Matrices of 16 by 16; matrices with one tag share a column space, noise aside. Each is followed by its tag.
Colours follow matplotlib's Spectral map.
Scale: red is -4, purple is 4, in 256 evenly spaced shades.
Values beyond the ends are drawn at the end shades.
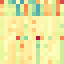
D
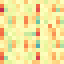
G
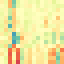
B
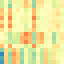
B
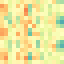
G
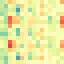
G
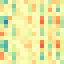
G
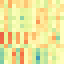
B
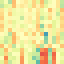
B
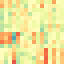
B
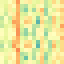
G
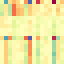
D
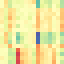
B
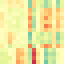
B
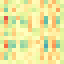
G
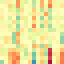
B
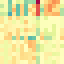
D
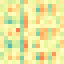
G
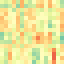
B
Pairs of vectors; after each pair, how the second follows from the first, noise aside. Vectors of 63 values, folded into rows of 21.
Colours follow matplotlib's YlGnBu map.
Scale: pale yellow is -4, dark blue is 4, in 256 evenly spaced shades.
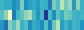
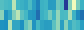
shuffled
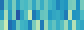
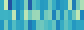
shuffled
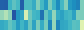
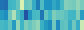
sign-scrambled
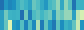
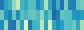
shuffled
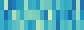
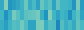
shrunk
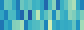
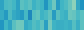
shrunk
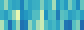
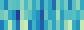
negated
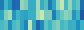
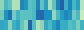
negated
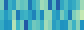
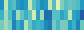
negated
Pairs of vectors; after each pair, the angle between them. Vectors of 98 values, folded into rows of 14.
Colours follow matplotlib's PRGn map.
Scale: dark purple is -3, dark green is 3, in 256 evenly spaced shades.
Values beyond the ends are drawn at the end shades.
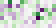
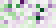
nearly opposite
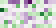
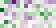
nearly parallel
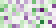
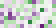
partly opposed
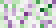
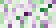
nearly parallel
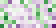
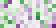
nearly parallel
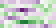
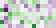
orthogonal
